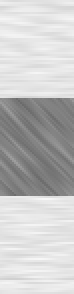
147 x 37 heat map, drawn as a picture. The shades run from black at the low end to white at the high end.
The table splits into 3 rows of 1 panel. Panel 1,1: very high, streaked across, faint in contrast. Panel 2,1: middling, slanting down to the right, faint in contrast. Panel 3,1: very high, streaked across, faint in contrast.
